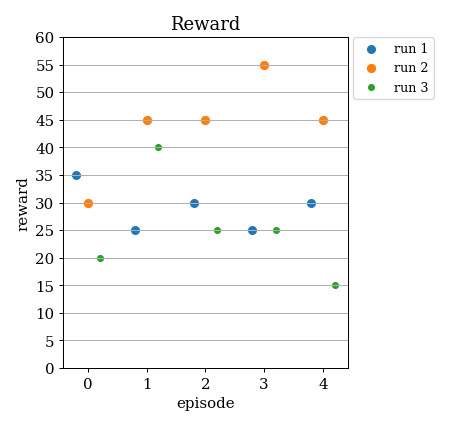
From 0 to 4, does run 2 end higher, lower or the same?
higher
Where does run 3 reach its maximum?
1
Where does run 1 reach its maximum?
0
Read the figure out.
Title: Reward
x-axis: episode, ticks 0 1 2 3 4
y-axis: reward, ticks 0 5 10 15 20 25 30 35 40 45 50 55 60
Legend: run 1, run 2, run 3
Values:
run 1: 35 25 30 25 30
run 2: 30 45 45 55 45
run 3: 20 40 25 25 15
